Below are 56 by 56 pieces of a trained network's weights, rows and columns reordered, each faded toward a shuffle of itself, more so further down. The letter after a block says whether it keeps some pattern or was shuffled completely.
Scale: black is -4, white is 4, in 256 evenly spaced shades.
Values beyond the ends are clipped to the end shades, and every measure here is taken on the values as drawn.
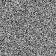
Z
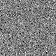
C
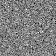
C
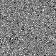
C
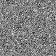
C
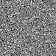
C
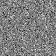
C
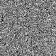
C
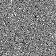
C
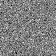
Z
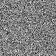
Z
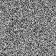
C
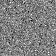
Z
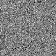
C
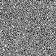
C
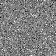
C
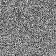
C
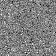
Z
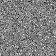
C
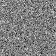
Z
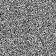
Z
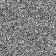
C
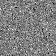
Z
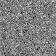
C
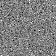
Z
